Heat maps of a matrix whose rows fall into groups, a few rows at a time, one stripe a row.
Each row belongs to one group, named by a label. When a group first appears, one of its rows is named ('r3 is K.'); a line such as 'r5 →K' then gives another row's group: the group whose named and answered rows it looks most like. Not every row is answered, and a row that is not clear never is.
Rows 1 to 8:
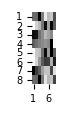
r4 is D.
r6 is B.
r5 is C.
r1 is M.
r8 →M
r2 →C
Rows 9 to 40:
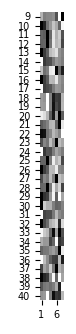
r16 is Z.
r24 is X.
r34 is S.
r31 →X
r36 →B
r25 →M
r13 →Z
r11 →M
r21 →D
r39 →D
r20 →C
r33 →C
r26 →Z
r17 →X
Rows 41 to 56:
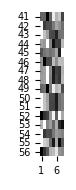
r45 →D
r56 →Z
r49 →M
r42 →X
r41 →M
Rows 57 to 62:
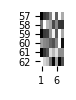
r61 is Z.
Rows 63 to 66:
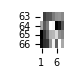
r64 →D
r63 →X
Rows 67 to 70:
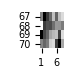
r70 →D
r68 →X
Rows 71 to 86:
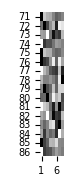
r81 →C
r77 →B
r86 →X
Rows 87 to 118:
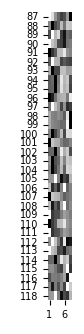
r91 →Z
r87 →B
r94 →M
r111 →X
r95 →M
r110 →Z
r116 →D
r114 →M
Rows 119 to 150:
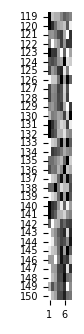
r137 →C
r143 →B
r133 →C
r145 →C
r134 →X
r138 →M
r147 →B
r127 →D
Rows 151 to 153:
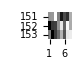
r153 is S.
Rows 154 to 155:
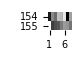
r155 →X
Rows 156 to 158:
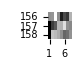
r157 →Z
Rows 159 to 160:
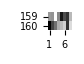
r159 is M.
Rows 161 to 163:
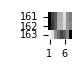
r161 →Z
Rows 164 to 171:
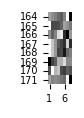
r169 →Z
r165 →X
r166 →D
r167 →B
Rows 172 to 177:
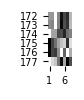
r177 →C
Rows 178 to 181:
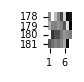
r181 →D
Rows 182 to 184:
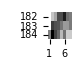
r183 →X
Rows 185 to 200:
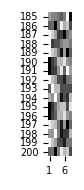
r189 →C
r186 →M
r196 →Z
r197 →C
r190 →Z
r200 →M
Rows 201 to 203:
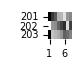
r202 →B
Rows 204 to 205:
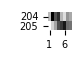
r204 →S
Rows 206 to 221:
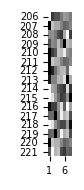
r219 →M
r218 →B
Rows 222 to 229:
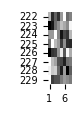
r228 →C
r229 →X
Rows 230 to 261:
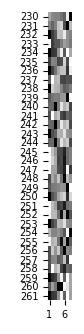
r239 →D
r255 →C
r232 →Z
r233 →X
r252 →C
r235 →D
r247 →B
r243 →Z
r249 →D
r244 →M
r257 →D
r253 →Z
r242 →M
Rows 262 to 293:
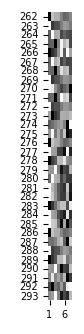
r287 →D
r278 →Z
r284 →B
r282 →B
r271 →M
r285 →C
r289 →Z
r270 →B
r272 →X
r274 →D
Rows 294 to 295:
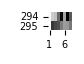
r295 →X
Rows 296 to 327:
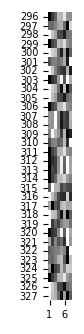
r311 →Z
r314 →Z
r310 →D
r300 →C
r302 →B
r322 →D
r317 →S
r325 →Z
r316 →B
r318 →C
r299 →Z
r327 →C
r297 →D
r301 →D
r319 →X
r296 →Z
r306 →Z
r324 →S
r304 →C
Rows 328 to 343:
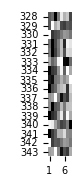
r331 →S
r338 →S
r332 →S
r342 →X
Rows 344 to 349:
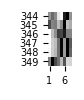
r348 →C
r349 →S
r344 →D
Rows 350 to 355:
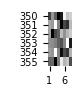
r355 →M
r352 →S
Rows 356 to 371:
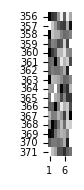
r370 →D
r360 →Z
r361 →M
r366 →M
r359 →D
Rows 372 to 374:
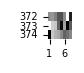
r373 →C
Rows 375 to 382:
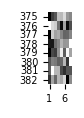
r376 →C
